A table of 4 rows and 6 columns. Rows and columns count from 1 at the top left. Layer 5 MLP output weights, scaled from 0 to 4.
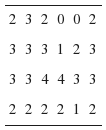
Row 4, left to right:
2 2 2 2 1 2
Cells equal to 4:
2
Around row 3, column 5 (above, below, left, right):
2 1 4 3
